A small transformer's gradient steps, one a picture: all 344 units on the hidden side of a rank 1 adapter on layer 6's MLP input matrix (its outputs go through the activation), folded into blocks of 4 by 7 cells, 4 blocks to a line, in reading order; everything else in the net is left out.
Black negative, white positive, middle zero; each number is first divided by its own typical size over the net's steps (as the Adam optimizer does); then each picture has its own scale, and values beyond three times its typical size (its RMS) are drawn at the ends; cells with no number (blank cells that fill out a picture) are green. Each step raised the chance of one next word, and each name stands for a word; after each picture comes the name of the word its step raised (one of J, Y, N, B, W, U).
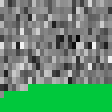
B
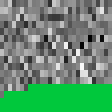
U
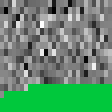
U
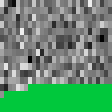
B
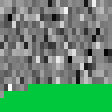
U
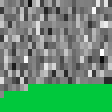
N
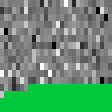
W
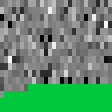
N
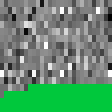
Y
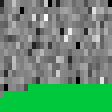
W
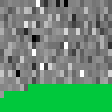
Y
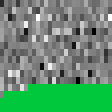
Y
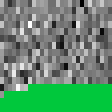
B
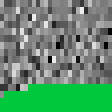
B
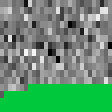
U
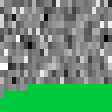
N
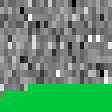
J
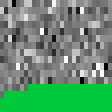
U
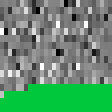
Y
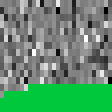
N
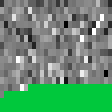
Y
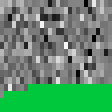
U
